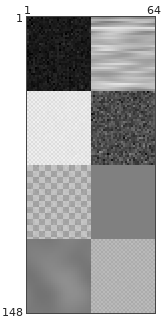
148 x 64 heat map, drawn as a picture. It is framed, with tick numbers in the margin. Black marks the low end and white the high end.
The table splits into 4 rows of 2 panels. Panel 1,1: very low, fine-grained, faint in contrast. Panel 1,2: high, streaked across. Panel 2,1: very high, checkered, faint in contrast. Panel 2,2: low, fine-grained. Panel 3,1: high, checkered. Panel 3,2: middling, flat. Panel 4,1: middling, smooth, faint in contrast. Panel 4,2: high, checkered, faint in contrast.
